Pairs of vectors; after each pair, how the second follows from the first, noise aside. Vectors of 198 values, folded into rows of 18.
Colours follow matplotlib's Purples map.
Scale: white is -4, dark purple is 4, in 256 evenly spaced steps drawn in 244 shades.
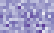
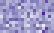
negated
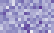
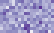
copied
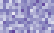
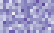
copied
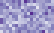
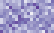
negated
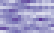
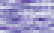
copied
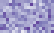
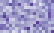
copied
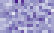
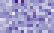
copied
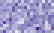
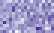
copied
